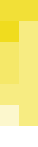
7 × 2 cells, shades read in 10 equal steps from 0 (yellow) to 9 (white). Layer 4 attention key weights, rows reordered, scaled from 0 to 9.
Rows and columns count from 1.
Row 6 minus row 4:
4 0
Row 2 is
0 4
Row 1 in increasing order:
1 1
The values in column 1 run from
0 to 9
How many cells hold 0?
1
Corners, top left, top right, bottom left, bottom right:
1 1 9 9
